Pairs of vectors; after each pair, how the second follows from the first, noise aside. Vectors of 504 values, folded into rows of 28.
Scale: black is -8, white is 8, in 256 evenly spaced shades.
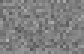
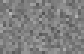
shuffled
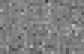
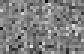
scaled up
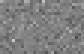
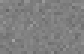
shrunk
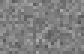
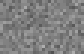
shuffled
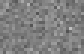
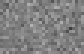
sign-scrambled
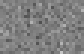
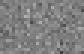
negated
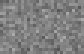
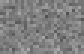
negated
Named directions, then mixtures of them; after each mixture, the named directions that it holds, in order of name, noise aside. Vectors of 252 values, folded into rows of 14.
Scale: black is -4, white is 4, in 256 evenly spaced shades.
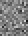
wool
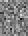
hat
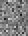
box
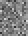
box, wool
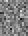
hat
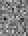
box, hat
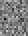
box, hat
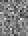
hat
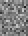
hat, wool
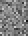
box, wool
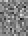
hat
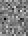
box, hat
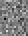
box, hat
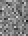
box, wool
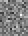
box, hat
